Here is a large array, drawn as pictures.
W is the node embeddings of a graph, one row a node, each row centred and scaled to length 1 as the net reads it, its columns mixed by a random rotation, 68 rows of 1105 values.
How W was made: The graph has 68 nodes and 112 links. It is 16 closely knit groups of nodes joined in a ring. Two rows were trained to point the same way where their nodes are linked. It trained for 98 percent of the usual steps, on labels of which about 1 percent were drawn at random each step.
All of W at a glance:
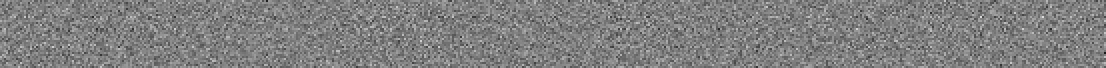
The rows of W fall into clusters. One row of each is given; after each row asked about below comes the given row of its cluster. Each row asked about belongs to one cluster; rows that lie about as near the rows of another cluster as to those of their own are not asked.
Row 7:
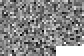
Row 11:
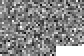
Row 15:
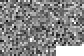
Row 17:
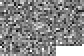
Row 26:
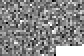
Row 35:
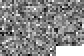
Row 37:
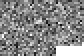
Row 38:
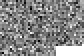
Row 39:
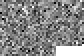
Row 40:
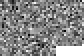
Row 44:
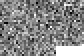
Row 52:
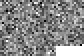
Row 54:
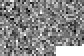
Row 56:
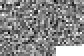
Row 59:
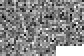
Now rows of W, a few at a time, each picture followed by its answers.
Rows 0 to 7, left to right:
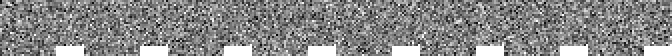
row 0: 40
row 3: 59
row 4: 39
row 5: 37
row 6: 52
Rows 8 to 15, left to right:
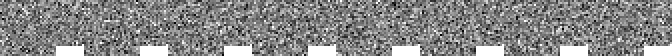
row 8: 39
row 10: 26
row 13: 7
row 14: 26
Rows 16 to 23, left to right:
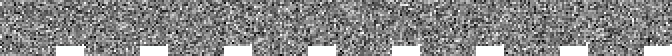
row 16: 17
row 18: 37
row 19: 35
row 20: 44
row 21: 56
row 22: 38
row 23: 11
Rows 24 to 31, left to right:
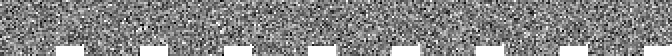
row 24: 52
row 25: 26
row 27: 17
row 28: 54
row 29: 54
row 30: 54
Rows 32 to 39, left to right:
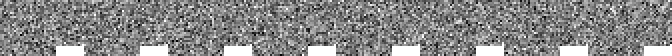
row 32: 7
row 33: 56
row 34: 11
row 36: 11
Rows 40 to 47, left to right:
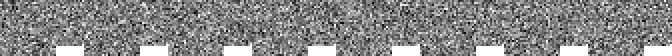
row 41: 37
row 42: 54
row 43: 35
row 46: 11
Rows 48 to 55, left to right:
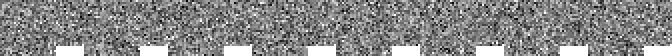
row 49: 7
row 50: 52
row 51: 38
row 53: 39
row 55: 40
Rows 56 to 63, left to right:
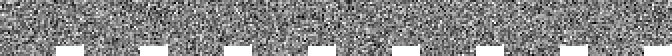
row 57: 44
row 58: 35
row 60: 40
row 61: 15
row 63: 44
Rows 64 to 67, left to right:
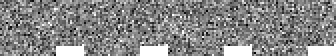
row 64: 26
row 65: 56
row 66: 17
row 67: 38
